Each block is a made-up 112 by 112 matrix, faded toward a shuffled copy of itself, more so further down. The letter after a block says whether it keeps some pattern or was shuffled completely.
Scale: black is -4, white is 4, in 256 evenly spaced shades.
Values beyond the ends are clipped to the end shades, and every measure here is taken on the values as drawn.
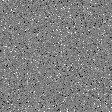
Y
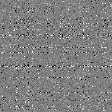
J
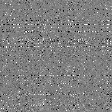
J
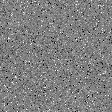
Y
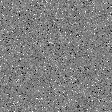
Y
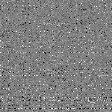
J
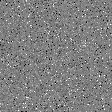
Y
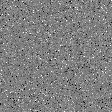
Y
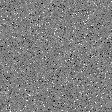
Y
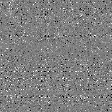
J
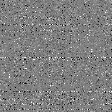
J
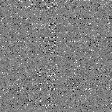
J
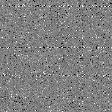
J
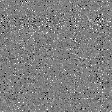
J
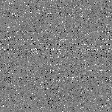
J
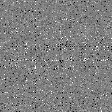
J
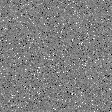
Y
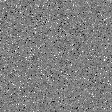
Y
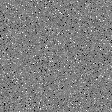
Y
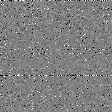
J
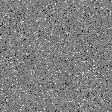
Y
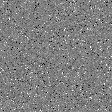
Y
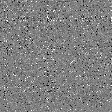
J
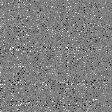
J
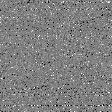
J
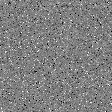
Y
